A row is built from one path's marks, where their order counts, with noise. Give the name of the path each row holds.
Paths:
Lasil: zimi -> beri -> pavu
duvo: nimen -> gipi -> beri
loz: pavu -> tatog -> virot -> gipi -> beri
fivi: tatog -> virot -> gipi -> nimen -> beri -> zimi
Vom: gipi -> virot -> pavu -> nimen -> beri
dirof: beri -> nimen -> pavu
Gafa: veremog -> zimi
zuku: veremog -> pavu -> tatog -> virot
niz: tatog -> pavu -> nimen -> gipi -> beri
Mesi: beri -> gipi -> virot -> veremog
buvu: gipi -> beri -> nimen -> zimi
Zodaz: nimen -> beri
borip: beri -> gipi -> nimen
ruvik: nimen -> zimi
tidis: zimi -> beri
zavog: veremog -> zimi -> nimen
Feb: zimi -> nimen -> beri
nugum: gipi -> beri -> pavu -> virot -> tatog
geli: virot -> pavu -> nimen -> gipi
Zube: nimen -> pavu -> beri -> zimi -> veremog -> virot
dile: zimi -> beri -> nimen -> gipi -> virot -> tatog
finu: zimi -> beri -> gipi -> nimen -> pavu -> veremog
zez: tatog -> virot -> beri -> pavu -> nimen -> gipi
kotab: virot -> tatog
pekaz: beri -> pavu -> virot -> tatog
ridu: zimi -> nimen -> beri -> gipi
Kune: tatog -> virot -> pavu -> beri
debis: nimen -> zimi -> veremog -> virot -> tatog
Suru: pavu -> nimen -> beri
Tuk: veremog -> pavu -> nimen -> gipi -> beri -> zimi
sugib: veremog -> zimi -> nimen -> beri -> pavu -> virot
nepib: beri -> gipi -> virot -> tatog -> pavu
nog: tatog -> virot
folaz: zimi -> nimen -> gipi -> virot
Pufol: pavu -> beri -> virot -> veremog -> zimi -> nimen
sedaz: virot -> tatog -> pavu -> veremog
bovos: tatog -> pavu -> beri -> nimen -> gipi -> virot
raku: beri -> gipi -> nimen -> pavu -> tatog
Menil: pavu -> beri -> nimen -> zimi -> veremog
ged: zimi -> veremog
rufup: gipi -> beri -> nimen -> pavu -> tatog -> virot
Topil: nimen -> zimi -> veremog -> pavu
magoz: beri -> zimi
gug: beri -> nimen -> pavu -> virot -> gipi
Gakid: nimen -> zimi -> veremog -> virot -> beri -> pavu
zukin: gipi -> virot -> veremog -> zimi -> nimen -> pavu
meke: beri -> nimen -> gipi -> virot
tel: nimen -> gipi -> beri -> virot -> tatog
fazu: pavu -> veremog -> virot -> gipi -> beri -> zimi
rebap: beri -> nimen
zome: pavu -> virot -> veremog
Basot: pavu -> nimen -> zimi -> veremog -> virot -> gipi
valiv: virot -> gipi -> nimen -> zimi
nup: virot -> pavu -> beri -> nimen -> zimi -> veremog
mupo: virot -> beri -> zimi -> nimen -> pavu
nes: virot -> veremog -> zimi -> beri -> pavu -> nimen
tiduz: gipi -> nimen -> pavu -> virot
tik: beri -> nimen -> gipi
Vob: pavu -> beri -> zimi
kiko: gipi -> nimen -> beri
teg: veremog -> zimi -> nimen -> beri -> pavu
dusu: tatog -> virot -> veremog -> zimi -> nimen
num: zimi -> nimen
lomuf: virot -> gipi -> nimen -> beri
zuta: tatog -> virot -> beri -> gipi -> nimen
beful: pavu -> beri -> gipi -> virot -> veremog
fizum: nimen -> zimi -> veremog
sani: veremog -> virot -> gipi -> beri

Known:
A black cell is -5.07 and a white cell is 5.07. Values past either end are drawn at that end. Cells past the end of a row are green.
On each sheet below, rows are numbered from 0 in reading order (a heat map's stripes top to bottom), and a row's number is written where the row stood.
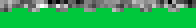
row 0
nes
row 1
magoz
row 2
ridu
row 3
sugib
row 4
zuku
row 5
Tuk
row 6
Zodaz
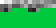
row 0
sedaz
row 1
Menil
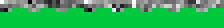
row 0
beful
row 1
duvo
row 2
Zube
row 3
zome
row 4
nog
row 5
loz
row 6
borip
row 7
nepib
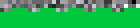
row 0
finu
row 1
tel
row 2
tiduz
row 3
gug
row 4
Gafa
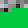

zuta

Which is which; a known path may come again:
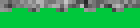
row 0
sugib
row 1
fivi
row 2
nes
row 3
Zube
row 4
finu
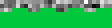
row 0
pekaz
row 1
Tuk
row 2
nup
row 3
kotab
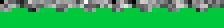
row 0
duvo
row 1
Menil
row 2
fazu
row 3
mupo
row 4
ruvik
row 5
Mesi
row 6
buvu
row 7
ged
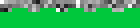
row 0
beful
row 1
Lasil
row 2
nog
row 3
lomuf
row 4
dirof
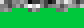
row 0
teg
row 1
num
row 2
valiv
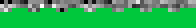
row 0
tidis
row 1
Gafa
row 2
zez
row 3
Feb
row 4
nugum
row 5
rufup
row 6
zuku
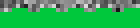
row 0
debis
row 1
loz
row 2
zukin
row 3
sani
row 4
Basot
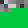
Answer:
Vom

